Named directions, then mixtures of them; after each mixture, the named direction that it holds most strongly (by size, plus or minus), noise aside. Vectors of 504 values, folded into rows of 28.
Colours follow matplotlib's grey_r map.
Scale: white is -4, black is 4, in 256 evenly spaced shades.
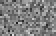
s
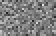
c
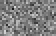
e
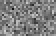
e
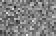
c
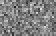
s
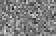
e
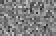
s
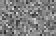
e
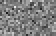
c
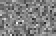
s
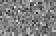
s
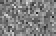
s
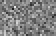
e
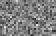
e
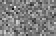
e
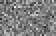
e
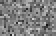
s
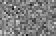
e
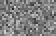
e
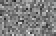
s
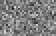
e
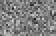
e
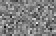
e
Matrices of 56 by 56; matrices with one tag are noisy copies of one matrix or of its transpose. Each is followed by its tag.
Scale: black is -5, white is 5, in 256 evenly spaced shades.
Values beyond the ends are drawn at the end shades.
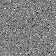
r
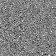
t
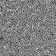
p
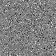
t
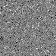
p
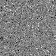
p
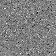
r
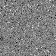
p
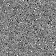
t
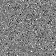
t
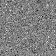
p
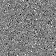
t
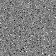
t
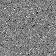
r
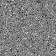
p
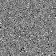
t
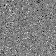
p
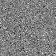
t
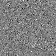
t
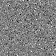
t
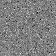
r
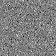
t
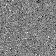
p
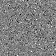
t
